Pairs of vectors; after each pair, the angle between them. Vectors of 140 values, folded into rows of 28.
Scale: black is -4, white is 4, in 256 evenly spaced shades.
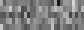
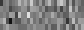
partly opposed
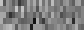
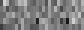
partly opposed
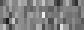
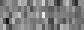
nearly parallel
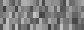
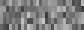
orthogonal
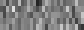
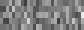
partly aligned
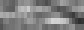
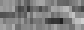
nearly opposite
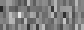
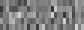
nearly parallel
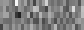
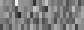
nearly parallel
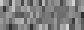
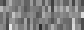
partly opposed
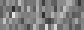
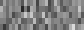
partly opposed
